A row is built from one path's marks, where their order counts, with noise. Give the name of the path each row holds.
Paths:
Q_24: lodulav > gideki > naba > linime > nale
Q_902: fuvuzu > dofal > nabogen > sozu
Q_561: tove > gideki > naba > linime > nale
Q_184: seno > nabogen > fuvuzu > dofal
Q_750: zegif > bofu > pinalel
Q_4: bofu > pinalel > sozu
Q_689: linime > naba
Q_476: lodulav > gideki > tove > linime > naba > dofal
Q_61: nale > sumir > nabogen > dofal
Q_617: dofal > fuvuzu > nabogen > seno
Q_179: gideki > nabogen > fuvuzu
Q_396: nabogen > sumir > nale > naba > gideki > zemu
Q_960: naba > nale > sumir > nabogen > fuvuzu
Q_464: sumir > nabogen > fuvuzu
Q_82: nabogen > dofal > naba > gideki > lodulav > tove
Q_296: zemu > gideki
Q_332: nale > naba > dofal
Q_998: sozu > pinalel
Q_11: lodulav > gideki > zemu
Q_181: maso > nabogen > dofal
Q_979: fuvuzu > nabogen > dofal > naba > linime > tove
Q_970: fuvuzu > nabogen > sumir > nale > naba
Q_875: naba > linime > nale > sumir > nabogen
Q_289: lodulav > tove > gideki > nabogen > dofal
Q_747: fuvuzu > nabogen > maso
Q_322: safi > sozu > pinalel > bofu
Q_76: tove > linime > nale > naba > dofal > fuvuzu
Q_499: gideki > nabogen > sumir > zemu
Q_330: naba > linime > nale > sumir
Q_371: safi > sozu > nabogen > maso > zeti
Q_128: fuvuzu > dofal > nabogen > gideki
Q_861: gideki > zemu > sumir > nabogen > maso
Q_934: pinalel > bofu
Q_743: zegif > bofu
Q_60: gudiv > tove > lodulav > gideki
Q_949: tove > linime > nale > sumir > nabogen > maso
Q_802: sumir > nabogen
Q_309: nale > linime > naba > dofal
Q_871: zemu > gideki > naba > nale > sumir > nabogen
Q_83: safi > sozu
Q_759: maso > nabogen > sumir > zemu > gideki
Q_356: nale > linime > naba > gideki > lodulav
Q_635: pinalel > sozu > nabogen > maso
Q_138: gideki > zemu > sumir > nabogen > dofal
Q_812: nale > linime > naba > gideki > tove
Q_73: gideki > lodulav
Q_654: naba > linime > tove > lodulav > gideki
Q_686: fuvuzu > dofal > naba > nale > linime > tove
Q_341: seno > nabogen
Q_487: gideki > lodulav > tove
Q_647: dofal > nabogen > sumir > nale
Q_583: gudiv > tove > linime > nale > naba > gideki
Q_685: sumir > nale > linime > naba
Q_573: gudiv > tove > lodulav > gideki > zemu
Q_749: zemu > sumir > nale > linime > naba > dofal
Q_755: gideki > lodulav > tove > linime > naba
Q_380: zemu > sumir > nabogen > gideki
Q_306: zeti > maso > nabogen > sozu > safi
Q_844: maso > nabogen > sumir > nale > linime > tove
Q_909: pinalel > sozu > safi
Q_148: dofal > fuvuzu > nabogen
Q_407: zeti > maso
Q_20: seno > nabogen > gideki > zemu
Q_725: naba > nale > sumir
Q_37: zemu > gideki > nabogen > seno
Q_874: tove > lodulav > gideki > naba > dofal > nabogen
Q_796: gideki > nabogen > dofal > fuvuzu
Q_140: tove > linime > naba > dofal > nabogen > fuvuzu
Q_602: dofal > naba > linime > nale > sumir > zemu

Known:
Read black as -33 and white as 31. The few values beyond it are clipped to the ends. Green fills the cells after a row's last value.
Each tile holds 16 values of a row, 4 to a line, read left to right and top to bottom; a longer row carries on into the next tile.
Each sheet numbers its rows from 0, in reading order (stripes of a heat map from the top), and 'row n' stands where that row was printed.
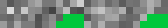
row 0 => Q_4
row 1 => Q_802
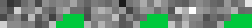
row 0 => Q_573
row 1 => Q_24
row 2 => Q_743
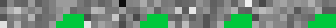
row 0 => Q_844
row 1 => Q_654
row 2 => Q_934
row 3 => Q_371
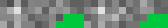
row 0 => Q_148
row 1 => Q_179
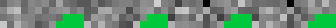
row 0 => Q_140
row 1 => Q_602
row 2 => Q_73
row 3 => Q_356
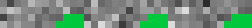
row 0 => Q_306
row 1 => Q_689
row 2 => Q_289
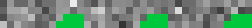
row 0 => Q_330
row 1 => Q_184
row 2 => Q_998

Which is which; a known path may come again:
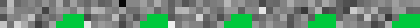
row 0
Q_689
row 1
Q_654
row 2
Q_812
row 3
Q_998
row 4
Q_296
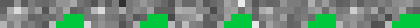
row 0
Q_61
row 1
Q_289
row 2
Q_330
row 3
Q_686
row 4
Q_138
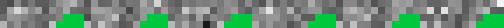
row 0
Q_647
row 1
Q_685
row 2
Q_37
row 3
Q_128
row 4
Q_875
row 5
Q_934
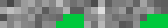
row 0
Q_371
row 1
Q_148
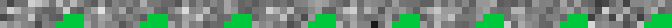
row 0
Q_83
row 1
Q_796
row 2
Q_179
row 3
Q_380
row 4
Q_617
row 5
Q_464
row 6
Q_76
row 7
Q_573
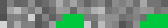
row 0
Q_561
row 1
Q_140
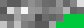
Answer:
Q_743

